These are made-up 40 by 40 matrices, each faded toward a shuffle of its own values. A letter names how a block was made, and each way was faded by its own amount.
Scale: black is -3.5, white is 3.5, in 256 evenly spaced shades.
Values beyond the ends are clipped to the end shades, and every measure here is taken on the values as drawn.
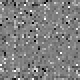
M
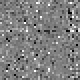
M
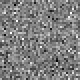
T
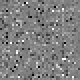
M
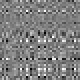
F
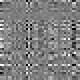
F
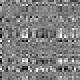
F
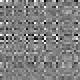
F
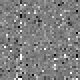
M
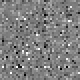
M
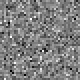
T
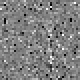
M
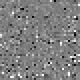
M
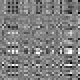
F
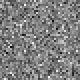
T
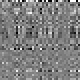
F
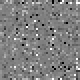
M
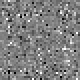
M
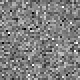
T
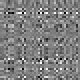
F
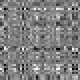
F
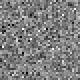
T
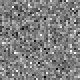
T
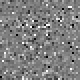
M
